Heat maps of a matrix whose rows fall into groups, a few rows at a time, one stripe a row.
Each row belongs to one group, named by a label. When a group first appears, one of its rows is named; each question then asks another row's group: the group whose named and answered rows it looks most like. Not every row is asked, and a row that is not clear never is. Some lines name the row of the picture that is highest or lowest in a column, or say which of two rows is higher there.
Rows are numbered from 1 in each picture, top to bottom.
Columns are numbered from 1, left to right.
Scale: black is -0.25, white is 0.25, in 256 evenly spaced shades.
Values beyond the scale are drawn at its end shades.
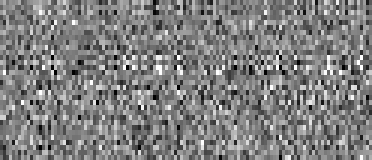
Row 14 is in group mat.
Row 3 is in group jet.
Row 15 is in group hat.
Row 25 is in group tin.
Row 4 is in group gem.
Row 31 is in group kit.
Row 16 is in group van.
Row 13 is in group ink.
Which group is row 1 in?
jet
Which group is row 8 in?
mat
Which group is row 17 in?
tin
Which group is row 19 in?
jet
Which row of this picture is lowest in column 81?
20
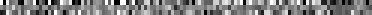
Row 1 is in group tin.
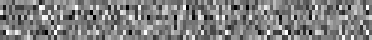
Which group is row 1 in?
ink
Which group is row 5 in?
mat
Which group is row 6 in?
van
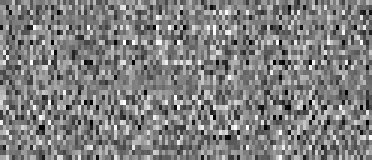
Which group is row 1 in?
kit
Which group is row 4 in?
mat
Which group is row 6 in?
gem
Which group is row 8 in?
ink
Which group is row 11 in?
hat
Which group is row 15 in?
kit
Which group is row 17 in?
gem
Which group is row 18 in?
ink
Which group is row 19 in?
hat
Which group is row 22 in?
van
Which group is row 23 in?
tin
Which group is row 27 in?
van
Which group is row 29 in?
jet
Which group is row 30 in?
tin
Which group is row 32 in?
van
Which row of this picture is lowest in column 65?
25
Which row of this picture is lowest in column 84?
9
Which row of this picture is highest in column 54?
9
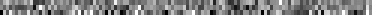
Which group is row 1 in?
van
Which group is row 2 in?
jet
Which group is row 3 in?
tin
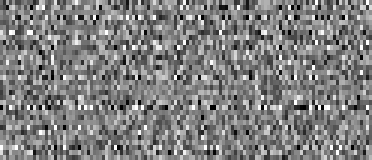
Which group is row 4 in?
kit
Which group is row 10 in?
mat
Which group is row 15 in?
mat
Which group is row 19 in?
gem
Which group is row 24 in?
kit
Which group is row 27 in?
jet
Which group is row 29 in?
jet
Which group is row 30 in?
hat
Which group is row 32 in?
hat
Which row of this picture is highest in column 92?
22
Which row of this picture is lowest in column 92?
26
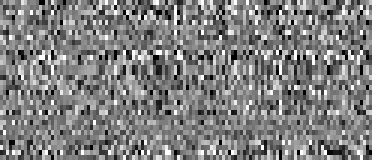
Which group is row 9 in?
hat
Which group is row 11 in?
mat
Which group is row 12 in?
jet
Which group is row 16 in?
kit
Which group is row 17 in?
ink
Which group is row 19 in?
tin
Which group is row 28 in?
mat
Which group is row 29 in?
gem
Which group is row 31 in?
gem
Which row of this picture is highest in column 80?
16
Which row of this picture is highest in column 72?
31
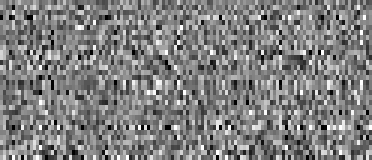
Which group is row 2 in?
ink
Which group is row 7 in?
mat
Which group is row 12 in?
ink
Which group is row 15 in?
jet
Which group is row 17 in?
mat
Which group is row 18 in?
mat
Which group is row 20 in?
ink
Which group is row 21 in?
jet
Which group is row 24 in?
van
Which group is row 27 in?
van
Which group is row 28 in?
van
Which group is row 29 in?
ink
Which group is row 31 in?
hat
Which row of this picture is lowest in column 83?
21
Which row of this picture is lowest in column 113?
4
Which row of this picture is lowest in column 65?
19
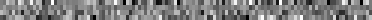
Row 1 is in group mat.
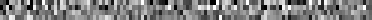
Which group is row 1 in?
tin
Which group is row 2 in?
gem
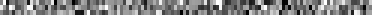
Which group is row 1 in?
hat
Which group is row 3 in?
ink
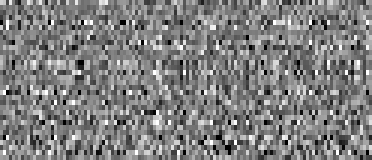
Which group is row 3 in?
kit
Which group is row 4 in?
gem
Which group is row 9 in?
gem
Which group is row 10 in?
hat
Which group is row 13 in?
ink
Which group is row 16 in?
ink
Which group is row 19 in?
hat
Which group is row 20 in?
gem
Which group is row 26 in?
mat
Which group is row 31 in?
jet
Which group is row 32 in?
van
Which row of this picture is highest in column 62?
15
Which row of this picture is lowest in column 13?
28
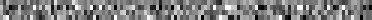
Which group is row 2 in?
van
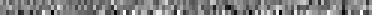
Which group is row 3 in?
mat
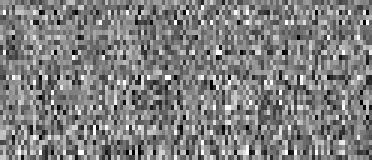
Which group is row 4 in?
kit
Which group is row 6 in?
ink
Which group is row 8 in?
ink
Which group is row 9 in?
hat
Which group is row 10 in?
gem
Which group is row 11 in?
hat
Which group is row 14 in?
tin
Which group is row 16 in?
gem
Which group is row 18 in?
tin
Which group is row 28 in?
ink
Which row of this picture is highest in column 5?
16
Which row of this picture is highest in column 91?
17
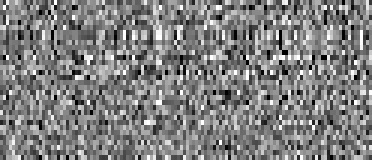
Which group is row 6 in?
hat
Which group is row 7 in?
mat
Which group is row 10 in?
mat
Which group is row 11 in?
hat
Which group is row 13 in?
ink
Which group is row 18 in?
gem
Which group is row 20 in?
hat
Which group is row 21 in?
ink
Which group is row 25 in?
gem
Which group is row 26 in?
ink
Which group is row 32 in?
gem
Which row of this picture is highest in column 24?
21
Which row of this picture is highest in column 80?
19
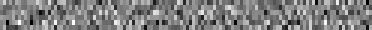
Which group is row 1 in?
jet
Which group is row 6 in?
hat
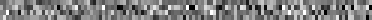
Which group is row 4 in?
jet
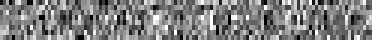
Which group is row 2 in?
jet
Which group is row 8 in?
ink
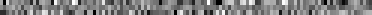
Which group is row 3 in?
kit
